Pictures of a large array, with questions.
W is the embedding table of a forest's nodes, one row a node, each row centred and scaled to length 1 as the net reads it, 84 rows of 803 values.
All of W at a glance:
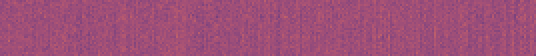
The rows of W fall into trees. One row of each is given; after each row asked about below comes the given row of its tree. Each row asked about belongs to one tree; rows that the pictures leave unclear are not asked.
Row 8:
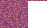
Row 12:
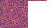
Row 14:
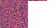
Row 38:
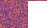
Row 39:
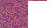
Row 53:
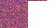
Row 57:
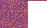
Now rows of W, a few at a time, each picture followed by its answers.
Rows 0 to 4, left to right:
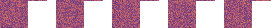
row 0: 14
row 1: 53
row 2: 57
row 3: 57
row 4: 14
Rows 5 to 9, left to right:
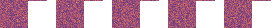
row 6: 8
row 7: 12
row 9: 39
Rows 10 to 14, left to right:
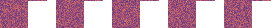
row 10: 53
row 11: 57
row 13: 39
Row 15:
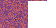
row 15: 38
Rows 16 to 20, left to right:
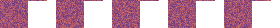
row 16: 39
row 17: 53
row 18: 38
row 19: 8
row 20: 14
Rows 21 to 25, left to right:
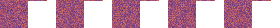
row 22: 39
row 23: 39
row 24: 39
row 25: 39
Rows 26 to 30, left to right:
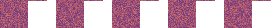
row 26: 39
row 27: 8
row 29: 12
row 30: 39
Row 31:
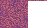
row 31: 12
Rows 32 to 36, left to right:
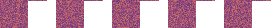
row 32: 14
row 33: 38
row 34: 53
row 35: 12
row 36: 57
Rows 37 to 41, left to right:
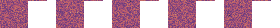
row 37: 8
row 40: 8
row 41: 38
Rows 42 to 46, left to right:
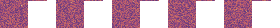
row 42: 14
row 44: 57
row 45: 8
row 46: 38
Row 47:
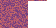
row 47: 39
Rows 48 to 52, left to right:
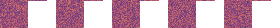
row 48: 53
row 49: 38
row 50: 14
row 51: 39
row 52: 8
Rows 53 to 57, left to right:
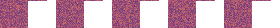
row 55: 8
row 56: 8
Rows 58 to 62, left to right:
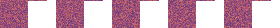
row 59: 38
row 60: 38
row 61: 57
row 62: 8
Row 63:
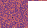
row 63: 14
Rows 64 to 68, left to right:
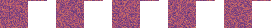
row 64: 53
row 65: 39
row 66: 38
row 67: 57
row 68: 8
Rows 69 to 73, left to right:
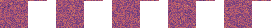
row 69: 8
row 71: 39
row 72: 53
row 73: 39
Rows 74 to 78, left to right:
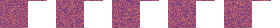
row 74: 12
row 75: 8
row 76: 53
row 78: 38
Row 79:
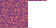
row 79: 53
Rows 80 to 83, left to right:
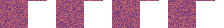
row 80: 57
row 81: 8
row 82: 38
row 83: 53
